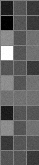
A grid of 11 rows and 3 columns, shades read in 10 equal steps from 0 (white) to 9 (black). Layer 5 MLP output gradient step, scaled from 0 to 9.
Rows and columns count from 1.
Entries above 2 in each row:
3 3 3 2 3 3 3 3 3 3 3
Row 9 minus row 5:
-2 0 -2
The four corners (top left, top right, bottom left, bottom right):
8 7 6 7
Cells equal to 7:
5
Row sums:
21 22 15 11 19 15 15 20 15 19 19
